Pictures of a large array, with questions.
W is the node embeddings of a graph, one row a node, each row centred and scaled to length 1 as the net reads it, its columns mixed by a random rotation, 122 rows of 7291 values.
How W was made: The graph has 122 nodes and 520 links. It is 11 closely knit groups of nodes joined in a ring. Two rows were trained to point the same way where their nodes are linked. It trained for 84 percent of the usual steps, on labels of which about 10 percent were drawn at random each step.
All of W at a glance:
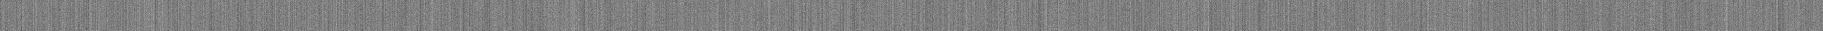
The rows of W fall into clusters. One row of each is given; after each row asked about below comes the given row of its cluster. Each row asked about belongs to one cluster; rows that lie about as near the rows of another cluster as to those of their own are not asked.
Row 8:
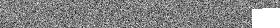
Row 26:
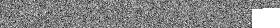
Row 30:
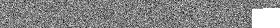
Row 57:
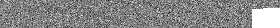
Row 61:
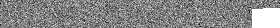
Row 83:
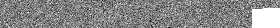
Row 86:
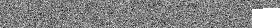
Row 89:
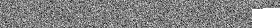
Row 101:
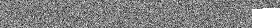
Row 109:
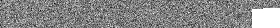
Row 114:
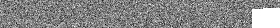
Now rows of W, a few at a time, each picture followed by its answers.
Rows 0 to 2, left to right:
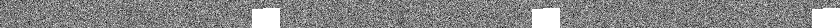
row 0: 61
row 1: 109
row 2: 30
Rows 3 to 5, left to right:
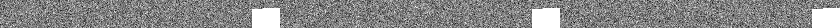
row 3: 26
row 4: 26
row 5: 26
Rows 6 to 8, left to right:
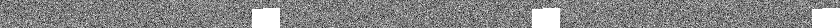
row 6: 114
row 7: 30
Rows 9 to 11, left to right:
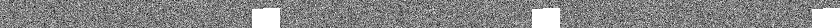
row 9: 30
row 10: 109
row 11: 61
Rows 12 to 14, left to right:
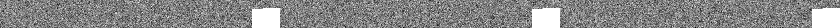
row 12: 8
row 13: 8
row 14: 8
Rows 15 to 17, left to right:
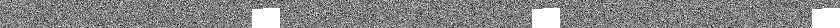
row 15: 86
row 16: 26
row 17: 83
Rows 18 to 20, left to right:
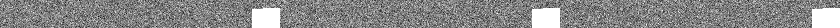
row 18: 30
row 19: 8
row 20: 101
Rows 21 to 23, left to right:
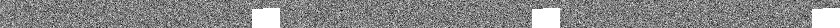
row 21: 57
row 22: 86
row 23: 8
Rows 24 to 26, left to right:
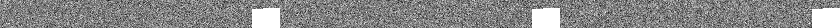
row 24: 57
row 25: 57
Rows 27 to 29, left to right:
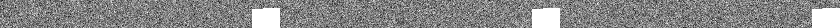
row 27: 26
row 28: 109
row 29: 8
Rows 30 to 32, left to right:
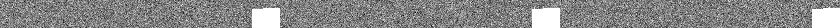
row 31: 83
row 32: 57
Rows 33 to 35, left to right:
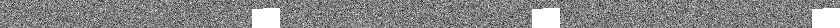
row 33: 101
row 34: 86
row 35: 26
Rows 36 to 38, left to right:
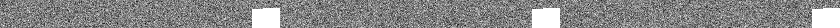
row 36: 89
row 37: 86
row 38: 83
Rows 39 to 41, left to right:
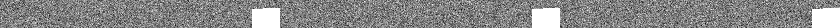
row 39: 101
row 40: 30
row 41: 89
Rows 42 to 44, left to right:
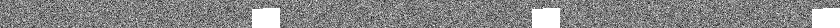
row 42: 89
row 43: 83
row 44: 8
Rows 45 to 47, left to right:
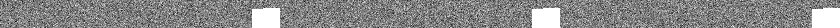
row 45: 61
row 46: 30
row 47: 86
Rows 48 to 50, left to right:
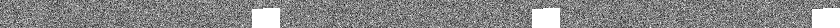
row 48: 109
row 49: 57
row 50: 109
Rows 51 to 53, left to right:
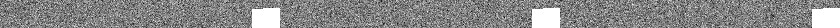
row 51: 114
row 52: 89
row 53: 26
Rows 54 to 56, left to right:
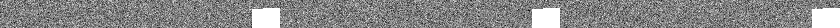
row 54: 26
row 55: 61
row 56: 101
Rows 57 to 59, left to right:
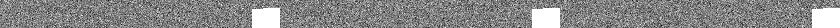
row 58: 101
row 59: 57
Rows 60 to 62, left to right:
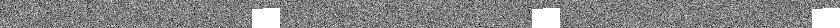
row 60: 26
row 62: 83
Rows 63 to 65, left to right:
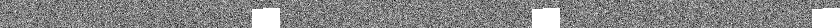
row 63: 86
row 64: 83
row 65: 26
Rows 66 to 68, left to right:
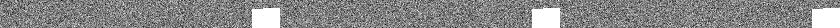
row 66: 114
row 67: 114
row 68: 89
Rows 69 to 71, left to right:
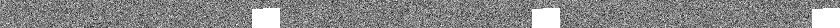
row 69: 57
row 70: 109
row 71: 83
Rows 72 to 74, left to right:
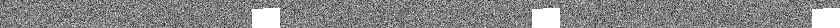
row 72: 114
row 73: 109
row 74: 86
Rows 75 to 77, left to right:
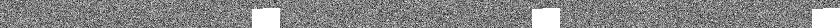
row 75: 101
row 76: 8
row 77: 61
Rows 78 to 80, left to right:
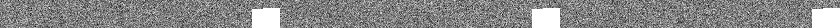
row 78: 109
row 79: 101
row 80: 109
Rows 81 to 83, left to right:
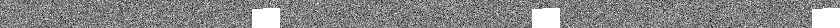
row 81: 109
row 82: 8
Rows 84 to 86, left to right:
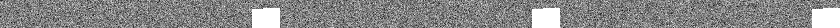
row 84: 26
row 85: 30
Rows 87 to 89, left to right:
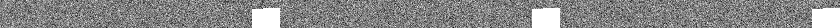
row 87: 57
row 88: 30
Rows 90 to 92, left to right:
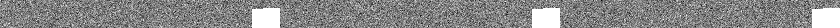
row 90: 57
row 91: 61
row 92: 83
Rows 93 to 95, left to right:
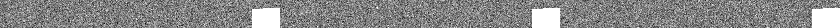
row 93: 89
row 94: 26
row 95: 30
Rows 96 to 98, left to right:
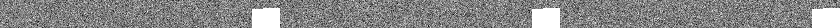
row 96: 30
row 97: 61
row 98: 101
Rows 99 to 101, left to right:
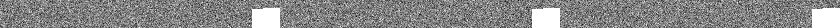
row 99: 89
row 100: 57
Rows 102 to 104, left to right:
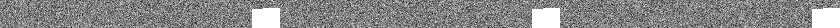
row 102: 86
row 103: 61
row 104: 83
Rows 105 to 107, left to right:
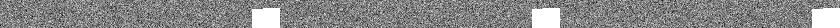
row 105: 61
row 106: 101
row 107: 114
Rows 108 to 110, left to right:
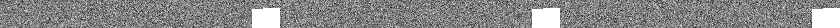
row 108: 114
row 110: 26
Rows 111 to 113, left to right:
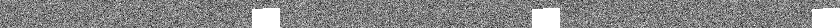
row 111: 83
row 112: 86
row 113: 114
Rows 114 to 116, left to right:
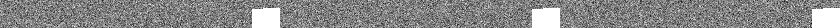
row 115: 86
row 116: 57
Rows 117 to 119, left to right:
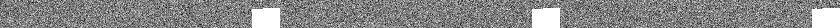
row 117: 114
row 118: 114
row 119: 101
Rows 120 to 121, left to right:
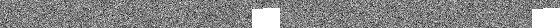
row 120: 83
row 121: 61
